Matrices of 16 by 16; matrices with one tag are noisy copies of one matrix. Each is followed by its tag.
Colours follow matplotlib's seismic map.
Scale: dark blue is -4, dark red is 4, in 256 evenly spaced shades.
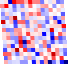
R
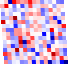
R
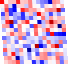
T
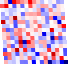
R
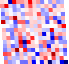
R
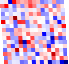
R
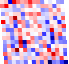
R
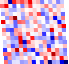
R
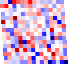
R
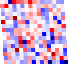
R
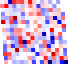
R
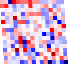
R
